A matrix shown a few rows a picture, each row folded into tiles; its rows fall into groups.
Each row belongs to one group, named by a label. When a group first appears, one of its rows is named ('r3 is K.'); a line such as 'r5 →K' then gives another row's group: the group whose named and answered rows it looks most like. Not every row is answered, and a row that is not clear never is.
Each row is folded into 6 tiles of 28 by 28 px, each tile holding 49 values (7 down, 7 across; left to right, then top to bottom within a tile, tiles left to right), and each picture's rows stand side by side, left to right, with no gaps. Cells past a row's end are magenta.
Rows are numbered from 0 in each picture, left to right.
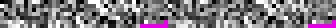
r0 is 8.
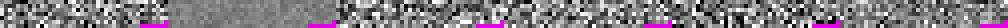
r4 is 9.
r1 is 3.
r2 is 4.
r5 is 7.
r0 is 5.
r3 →5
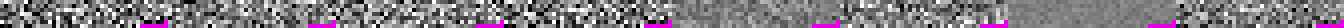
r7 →9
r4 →8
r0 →9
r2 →5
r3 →9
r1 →5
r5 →4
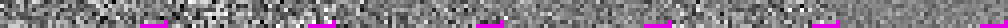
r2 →9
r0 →8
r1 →4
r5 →4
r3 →7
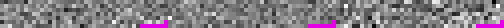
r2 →4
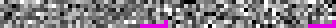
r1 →5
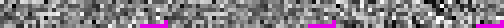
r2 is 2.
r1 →4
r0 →4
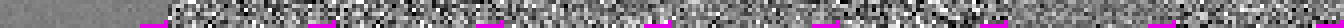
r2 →7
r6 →7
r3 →4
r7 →9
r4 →7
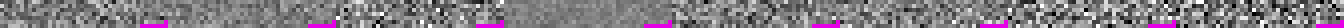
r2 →7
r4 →2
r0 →8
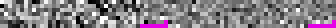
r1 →3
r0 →2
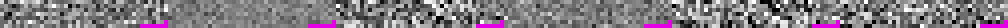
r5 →9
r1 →5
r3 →7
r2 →8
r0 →4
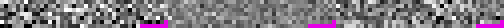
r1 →7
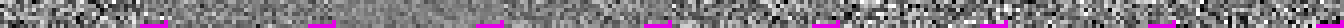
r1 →7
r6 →5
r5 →4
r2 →2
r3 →8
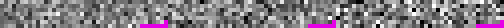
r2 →5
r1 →2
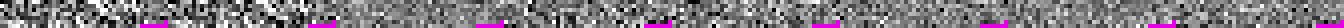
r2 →7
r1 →8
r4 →5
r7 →9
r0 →8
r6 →4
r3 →9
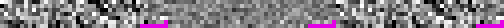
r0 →2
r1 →3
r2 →2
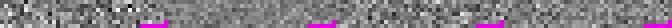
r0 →3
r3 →5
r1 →3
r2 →4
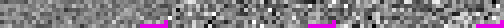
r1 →7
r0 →3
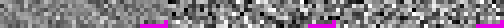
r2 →5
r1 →8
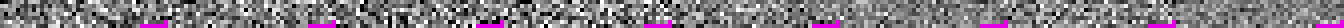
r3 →5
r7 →3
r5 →7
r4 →9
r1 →5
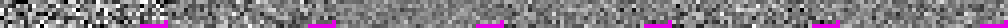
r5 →4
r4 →9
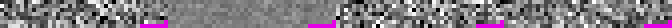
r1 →4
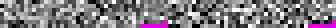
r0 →2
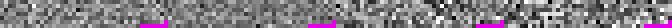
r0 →5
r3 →4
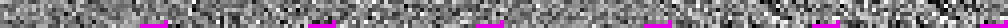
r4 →2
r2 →4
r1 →9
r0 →2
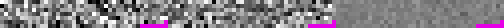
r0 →2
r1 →4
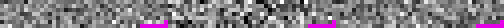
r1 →2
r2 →8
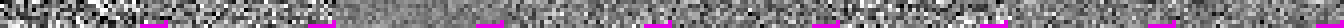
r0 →8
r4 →7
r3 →4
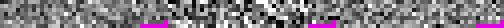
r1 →8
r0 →8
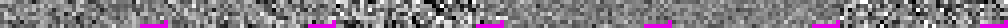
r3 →7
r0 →2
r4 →3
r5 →7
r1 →2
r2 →2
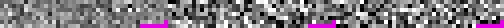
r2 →9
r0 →3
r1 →8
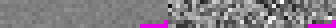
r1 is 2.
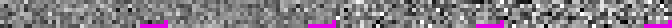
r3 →5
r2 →7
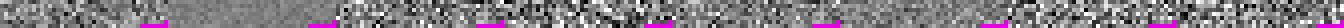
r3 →8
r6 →5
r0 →2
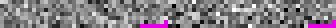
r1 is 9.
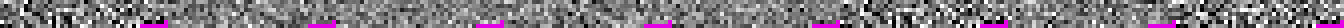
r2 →3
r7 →9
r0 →9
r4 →9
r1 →8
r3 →2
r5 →9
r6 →7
